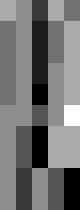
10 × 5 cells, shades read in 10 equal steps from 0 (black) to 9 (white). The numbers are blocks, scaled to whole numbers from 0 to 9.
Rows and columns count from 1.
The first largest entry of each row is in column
1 5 5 5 5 5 4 4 1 1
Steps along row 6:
same down up up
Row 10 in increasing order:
0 2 3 5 5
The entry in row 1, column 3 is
2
